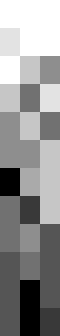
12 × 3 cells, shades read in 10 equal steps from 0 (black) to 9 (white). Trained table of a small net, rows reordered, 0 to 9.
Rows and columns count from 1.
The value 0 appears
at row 7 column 1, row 11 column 2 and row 12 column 2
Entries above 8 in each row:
3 2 1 0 0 0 0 0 0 0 0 0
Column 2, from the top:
9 9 7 4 7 5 6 2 5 4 0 0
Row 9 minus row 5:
-1 -2 -1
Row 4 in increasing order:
4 7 8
